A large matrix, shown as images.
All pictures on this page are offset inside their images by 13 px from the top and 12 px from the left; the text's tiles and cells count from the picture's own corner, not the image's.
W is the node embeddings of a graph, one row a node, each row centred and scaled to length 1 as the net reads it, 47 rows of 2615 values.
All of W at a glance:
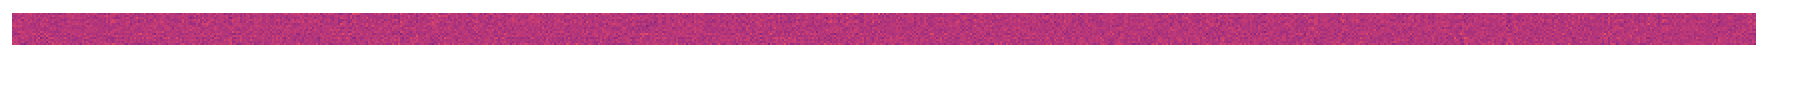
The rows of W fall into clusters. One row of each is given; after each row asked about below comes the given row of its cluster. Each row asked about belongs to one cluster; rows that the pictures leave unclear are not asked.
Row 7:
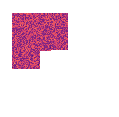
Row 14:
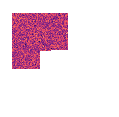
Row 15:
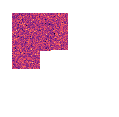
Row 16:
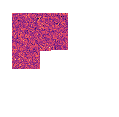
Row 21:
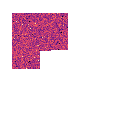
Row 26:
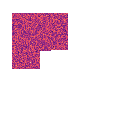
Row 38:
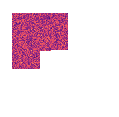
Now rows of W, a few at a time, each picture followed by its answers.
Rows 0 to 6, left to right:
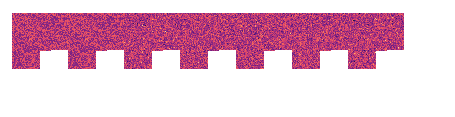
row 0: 14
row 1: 14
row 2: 16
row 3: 26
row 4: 21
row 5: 38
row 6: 16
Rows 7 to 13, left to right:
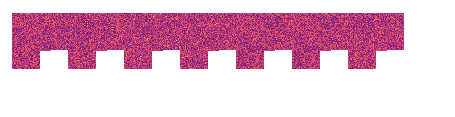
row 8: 15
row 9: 21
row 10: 21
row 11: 14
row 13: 16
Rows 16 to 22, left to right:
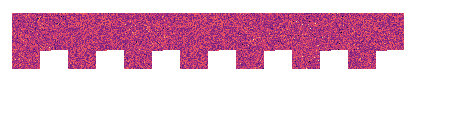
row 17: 7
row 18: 38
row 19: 7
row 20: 14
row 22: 14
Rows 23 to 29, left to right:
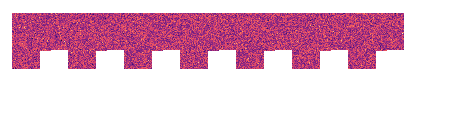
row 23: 38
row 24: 38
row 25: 14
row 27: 14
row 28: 16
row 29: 7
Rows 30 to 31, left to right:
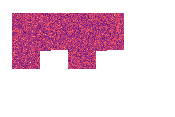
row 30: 26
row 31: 15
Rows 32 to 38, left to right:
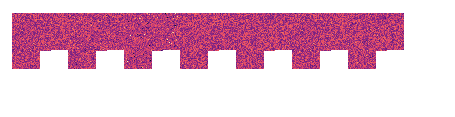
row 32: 15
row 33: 14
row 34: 21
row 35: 7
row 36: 38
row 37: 15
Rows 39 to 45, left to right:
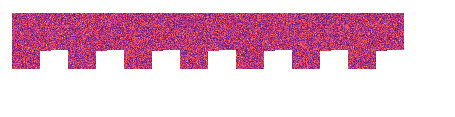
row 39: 38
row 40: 7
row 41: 21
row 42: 16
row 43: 15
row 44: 38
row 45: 21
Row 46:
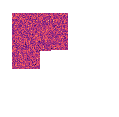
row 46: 26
